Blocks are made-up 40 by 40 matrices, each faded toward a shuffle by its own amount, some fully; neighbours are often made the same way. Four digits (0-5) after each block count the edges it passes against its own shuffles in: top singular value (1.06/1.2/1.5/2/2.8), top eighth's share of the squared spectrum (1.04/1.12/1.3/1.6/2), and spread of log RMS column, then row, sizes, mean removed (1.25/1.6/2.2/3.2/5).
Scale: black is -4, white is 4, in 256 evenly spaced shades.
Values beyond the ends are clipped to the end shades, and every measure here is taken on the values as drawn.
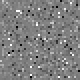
0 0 0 0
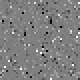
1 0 0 0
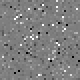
0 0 0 0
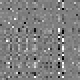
4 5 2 2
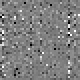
3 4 2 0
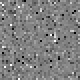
1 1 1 0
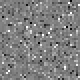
0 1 0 0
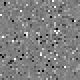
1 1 0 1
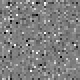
2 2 1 1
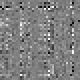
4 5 3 2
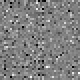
3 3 1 0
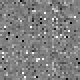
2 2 0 0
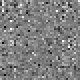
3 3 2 1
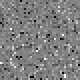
2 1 0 0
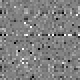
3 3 1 1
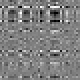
5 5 3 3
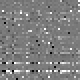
4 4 1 2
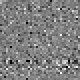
3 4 1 2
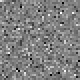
0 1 0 0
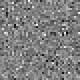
2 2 0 1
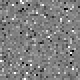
0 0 0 0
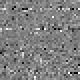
2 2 0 2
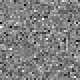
0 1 0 0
